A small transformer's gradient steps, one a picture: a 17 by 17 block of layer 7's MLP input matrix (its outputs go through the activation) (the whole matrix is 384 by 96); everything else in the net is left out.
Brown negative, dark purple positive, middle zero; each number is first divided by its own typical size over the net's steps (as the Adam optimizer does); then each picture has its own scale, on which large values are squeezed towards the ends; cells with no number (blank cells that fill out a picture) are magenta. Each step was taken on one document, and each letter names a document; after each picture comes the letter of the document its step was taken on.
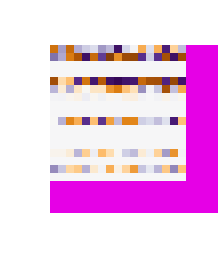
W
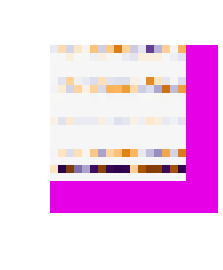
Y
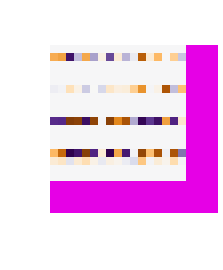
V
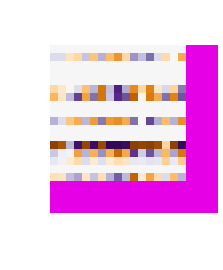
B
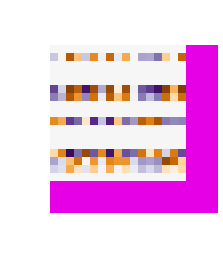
V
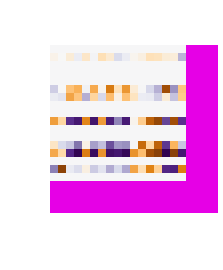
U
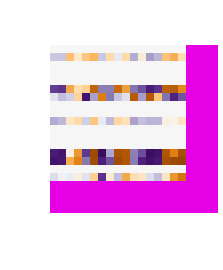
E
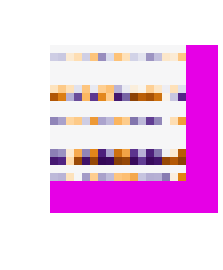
E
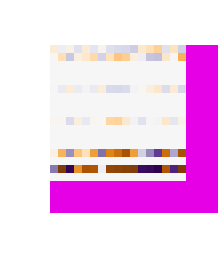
Y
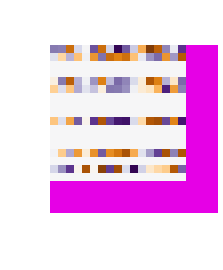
Y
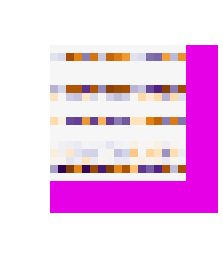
U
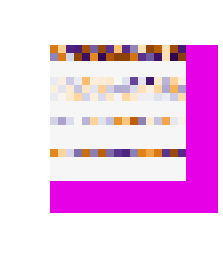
W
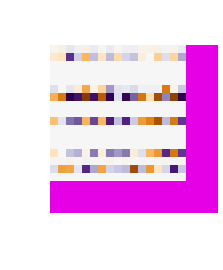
U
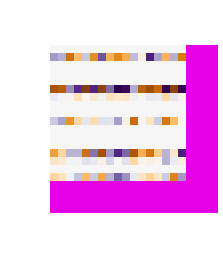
B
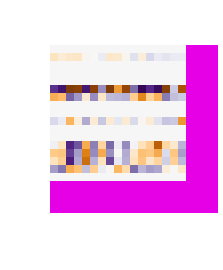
V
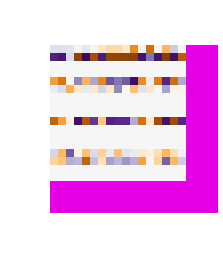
W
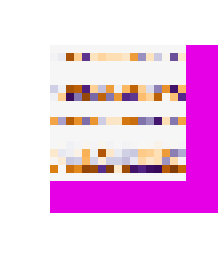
U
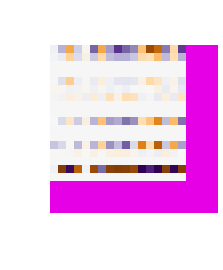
Y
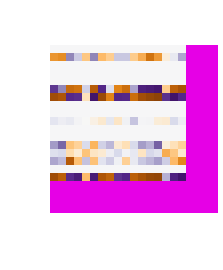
E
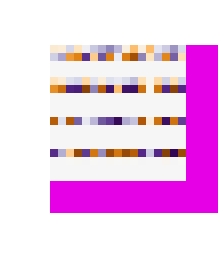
W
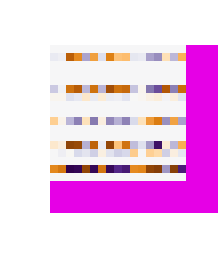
U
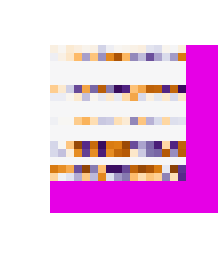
B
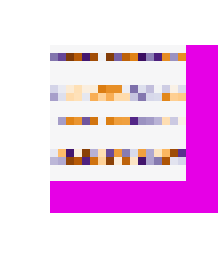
V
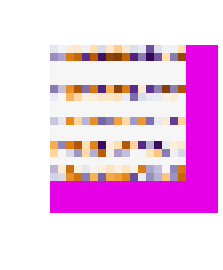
B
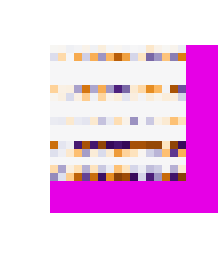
B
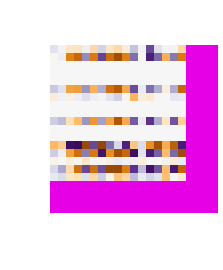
B
